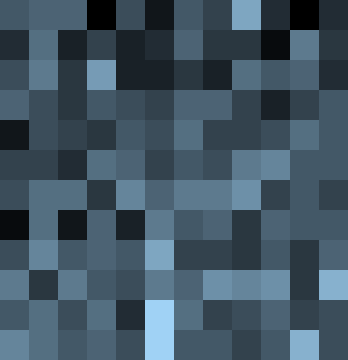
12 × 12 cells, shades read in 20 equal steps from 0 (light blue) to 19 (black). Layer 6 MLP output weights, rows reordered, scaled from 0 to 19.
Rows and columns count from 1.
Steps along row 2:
down up down up down down up same up down up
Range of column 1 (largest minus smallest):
11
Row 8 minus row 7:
6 0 8 -4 9 -2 3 2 8 -3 0 -2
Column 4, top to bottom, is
19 13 5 11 14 9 14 10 10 11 9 10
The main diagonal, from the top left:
11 9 14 11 11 13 8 10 14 6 13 12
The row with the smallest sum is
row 10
